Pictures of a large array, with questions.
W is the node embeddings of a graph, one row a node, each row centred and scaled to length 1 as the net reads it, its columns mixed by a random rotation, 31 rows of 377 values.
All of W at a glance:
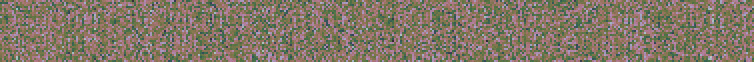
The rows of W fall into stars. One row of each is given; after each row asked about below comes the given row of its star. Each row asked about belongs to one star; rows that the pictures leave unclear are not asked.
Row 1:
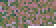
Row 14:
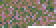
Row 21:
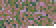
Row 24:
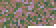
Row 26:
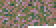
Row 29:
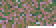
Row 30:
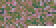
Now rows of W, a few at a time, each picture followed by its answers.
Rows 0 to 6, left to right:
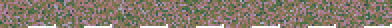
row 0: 14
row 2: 24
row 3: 14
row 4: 29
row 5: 21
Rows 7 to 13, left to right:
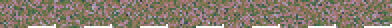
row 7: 14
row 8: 21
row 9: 1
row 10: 1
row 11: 30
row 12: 21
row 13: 1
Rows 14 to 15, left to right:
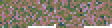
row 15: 29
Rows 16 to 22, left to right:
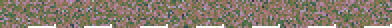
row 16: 26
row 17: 24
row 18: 21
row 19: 1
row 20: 1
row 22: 24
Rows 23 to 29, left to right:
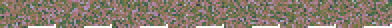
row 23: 30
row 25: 21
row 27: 26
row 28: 29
